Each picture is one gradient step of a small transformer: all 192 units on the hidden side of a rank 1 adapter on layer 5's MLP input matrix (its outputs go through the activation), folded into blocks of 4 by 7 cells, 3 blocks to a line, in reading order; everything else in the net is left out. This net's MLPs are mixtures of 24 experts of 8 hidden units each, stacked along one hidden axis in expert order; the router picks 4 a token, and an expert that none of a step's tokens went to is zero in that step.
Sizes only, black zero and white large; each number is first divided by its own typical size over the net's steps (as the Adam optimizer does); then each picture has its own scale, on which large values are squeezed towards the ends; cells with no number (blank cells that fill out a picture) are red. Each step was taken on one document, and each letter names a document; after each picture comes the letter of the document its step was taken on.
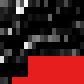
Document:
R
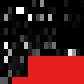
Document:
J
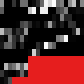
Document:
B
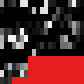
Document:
B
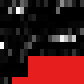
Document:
R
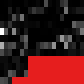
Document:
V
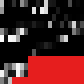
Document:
B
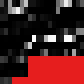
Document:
R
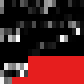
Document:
B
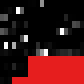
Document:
J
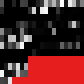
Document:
B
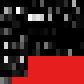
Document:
J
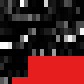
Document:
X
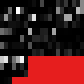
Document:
J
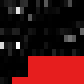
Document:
X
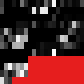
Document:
B
